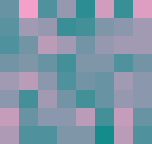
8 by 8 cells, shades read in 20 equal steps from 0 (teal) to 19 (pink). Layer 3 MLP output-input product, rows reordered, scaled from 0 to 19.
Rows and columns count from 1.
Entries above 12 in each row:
3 0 1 0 1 0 3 2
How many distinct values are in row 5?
6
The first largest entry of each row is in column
2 2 3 2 2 3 1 7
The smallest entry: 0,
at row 8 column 6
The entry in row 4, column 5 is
9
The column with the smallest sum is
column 5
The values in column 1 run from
5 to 15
